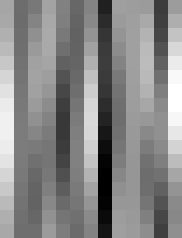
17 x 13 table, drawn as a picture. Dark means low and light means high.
The values follow a bell shape. There is no overall slope. Overall the values sit about 50% of the way up the scale. The ninth with the highest average is the middle right. Streaks run downward.
